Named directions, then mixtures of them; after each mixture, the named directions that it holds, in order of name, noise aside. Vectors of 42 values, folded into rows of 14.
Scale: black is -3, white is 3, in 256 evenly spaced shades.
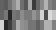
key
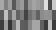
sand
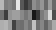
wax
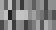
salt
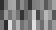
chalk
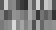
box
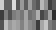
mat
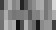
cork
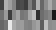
box, chalk, salt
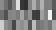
key, wax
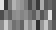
box, mat, wax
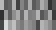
mat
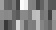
box, cork, wax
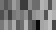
cork, key, mat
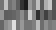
box
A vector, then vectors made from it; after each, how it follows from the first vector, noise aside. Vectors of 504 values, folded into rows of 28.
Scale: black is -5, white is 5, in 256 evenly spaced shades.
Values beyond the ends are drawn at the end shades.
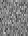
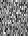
scaled up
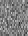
wrapped around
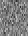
negated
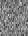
wrapped around
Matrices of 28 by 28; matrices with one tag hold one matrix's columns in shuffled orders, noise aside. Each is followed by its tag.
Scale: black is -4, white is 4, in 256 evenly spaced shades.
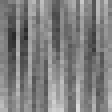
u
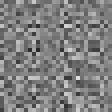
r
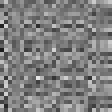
r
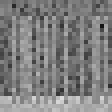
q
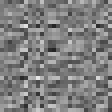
r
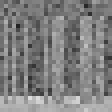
q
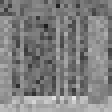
q
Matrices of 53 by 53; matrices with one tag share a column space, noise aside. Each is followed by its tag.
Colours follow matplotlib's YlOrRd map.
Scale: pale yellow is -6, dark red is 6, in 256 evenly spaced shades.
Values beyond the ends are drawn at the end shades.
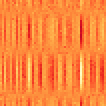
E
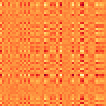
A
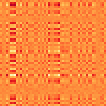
A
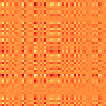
A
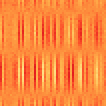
E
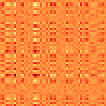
A
